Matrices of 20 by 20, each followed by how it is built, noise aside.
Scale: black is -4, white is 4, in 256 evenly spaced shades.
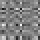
low rank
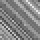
Toeplitz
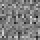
low rank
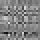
low rank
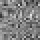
low rank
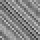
Toeplitz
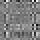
low rank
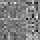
low rank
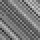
Toeplitz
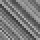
Toeplitz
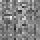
low rank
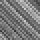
Toeplitz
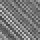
Toeplitz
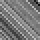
Toeplitz
